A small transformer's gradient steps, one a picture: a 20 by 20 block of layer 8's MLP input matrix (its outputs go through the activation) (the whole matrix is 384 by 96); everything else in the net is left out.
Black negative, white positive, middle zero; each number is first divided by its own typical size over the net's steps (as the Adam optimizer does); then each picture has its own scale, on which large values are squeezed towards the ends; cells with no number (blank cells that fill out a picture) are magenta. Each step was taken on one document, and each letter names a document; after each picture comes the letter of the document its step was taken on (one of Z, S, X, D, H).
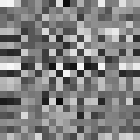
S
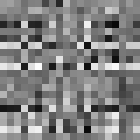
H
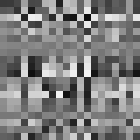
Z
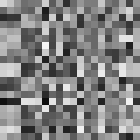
S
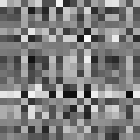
Z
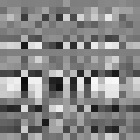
H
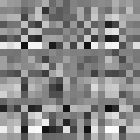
H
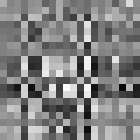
Z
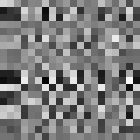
S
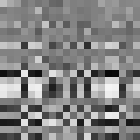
H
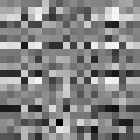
H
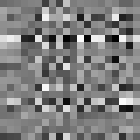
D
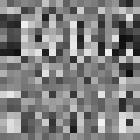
S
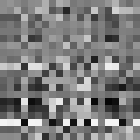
H
